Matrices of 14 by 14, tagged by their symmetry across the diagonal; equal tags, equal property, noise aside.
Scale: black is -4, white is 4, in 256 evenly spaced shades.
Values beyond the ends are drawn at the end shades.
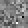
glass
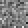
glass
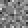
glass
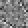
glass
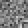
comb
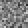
glass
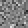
glass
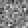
comb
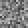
glass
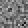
comb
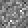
comb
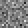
glass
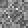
comb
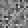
comb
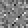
glass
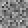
comb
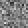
glass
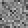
comb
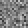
glass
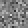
glass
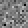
comb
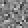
glass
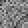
comb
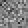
comb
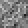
comb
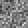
comb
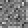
comb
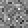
comb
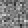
glass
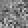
glass
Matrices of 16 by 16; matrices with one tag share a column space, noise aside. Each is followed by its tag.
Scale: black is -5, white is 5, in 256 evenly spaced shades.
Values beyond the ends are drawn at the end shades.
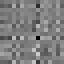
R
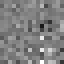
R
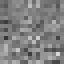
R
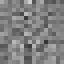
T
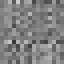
T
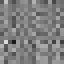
T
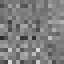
R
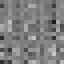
R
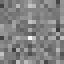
R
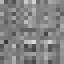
T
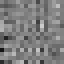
R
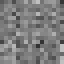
T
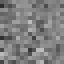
R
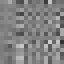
T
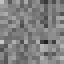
T
